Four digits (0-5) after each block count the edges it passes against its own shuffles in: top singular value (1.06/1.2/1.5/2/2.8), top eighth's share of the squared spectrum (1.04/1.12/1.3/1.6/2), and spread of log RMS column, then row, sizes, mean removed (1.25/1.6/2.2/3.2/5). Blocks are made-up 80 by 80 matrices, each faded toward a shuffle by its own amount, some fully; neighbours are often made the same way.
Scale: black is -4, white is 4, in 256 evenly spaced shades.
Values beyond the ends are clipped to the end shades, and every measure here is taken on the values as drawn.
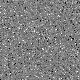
0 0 0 0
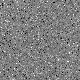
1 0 0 0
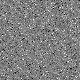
0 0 0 0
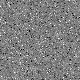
0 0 0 0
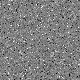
0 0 0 0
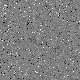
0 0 0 0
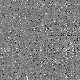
3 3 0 1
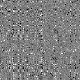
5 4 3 3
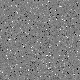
1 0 0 0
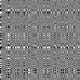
5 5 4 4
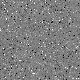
1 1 0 0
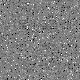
3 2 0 0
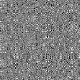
4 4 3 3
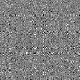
4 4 2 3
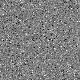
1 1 0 0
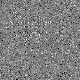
3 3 1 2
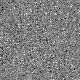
2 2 0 0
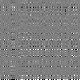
5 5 2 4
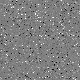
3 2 0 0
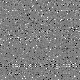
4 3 0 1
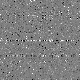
4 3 0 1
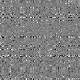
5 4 2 3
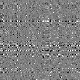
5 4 2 3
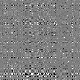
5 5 3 3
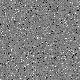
2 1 0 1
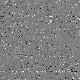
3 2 0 1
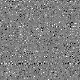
3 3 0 2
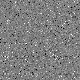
2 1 0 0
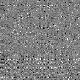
4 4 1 2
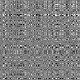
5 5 3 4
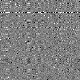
4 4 1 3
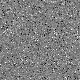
1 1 0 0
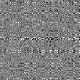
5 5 3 3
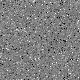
1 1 0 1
